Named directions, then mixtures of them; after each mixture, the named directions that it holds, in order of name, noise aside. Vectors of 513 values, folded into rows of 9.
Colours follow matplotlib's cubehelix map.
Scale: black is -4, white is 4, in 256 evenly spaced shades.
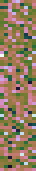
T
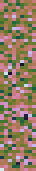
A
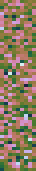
A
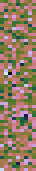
A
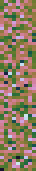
A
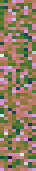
A, T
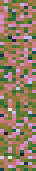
A, T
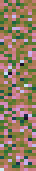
A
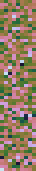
A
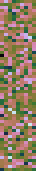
A, T
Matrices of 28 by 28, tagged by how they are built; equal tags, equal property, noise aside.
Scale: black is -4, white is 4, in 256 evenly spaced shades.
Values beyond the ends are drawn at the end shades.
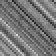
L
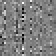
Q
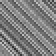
L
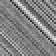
L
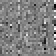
Q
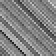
L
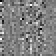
Q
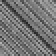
L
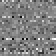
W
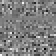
W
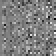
Q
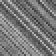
L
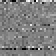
W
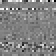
W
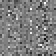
Q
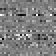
W
